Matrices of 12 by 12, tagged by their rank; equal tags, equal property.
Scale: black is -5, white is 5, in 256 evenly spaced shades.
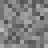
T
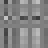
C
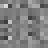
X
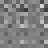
X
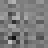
X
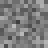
T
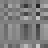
C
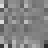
X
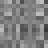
X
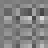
C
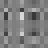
C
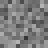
T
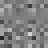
X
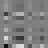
C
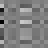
C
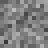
T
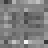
X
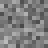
T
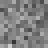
T
